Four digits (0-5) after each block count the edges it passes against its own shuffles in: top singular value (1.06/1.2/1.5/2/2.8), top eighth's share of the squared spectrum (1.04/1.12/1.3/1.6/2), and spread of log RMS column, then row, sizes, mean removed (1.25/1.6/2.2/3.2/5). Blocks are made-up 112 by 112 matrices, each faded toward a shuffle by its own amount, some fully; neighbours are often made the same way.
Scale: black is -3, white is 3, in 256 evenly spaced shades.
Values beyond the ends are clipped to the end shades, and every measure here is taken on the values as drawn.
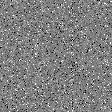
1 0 1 0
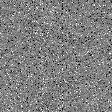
1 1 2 0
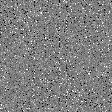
1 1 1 0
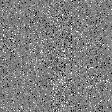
1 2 2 0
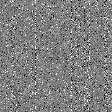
2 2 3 0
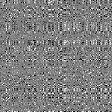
5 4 3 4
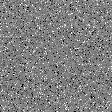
2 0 0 0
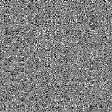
4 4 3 2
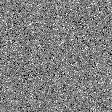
0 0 0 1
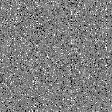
3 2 2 0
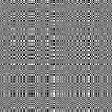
5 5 5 5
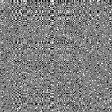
5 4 3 3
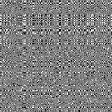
5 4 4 4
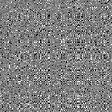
5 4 3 3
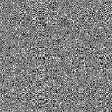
5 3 3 3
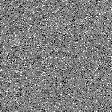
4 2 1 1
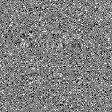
4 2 1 2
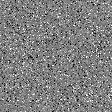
2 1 0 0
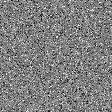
2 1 0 0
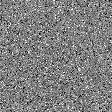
2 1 0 0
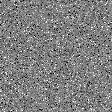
2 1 0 0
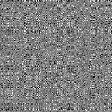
5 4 3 3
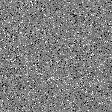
0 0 0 0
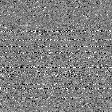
2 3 0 4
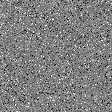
0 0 0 0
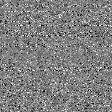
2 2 0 3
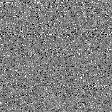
1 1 0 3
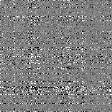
2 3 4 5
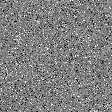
0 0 0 0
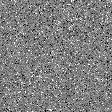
0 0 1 0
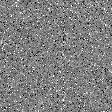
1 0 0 0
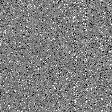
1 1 2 0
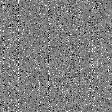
2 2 3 0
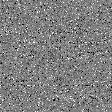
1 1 0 2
